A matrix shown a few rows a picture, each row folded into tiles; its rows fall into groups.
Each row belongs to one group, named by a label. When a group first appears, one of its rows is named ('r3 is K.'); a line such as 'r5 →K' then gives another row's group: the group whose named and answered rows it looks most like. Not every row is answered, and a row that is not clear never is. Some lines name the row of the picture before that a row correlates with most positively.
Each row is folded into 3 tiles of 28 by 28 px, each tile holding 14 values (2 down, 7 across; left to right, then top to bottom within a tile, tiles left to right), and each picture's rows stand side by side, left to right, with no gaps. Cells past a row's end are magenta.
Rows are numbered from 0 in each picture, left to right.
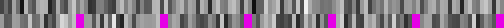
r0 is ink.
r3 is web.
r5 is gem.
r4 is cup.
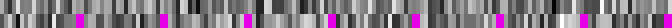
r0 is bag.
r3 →ink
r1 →gem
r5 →cup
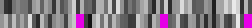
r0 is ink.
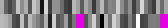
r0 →bag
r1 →bag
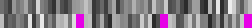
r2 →cup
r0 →ink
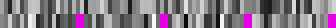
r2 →bag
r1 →gem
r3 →cup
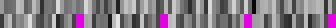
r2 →cup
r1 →cup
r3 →gem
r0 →bag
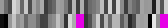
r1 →web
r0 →web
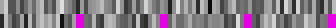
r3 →web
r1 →gem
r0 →cup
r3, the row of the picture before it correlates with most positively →1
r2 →gem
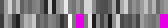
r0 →gem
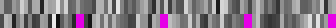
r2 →bag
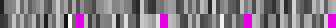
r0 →web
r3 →cup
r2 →bag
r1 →ink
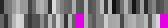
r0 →web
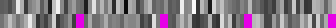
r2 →web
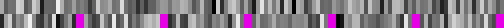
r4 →web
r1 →ink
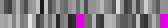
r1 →gem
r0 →bag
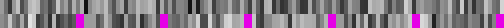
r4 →ink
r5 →cup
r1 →gem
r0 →bag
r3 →ink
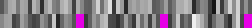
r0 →gem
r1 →web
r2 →gem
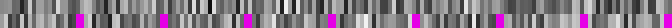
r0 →cup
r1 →cup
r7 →ink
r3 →web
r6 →ink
